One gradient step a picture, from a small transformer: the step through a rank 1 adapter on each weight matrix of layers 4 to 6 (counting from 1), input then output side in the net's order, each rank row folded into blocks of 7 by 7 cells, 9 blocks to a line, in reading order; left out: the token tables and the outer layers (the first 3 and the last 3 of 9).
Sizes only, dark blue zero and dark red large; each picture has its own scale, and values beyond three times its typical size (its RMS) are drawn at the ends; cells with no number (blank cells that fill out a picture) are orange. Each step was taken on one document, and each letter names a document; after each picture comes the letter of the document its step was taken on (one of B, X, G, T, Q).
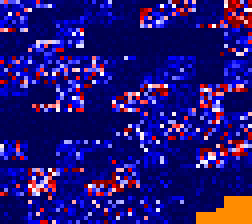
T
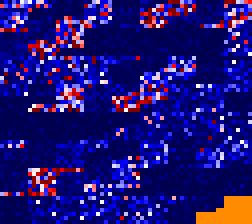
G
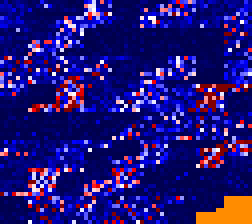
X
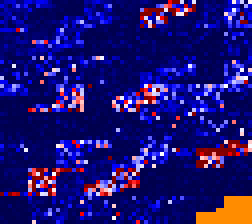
G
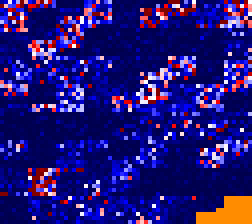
G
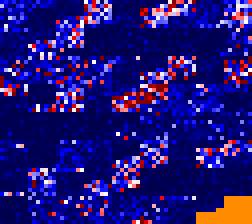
G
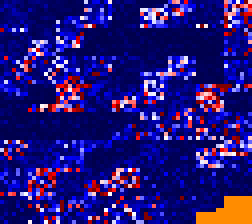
X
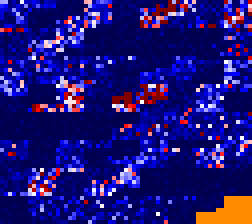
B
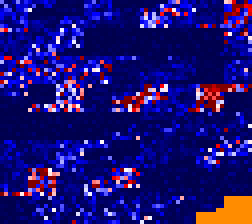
X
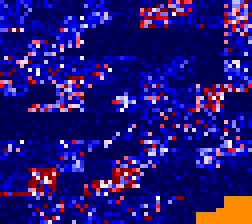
X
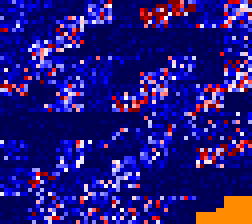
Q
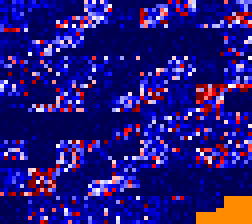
T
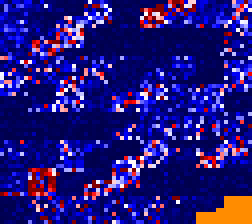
X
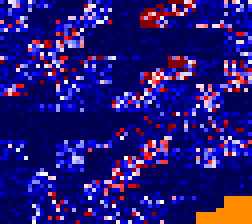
Q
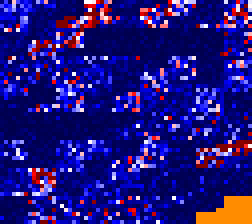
T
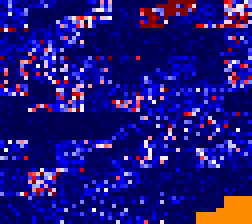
Q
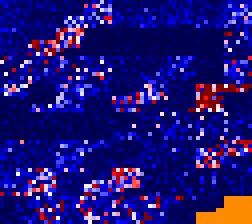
X
